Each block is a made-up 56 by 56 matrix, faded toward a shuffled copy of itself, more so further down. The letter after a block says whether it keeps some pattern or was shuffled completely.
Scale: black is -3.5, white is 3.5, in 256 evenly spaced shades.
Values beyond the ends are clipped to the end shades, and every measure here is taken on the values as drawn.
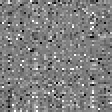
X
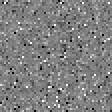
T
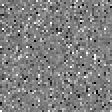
T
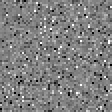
T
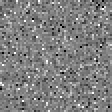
T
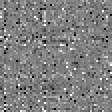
X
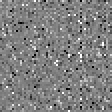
X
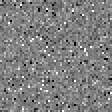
T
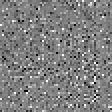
X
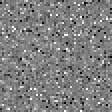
T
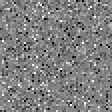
T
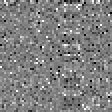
X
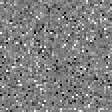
T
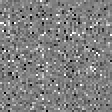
X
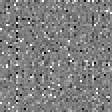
X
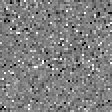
T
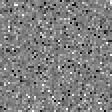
T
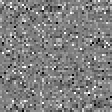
X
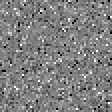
T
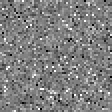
T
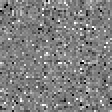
X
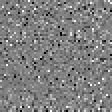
X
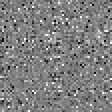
X
